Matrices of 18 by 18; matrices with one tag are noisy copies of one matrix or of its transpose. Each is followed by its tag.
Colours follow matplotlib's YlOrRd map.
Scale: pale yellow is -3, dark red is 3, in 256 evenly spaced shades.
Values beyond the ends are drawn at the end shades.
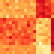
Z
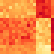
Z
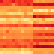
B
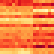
B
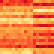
B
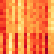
B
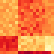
Z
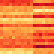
B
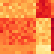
Z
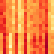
B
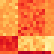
Z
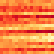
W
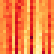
W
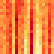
W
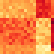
Z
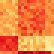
Z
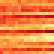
W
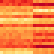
B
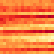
W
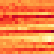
W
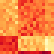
Z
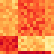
Z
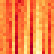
W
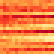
W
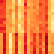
B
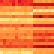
B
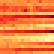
W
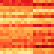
B
